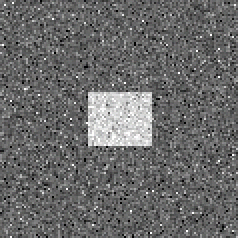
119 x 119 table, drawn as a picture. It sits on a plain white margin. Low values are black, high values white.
Odd patch: higher, in the centre. Slope: none. Histogram: skewed, a long tail of high values. Ninth with the highest average: centre.
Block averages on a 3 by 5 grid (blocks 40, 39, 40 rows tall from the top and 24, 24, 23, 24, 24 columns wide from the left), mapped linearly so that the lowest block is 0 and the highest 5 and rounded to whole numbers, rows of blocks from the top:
00000
01510
00000
